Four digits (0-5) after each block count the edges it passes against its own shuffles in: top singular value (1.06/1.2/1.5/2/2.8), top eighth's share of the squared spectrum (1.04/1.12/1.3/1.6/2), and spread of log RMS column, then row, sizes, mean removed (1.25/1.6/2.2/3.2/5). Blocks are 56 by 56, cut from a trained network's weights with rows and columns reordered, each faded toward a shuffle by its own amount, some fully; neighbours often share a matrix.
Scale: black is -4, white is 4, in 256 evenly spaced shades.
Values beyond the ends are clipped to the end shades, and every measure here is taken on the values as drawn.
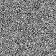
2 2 0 0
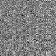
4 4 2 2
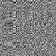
4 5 2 2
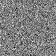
1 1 0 0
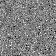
0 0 0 0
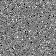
0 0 0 0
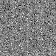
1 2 0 0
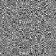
3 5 3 2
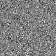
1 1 1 0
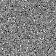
0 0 0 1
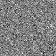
1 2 0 0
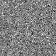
2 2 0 0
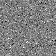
1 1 0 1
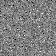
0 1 0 0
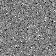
0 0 0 0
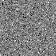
2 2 0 0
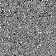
0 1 0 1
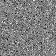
0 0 0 0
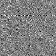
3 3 1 2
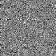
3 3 1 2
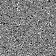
1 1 0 0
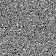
0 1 0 0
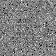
1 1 1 0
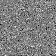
1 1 0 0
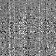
3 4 2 3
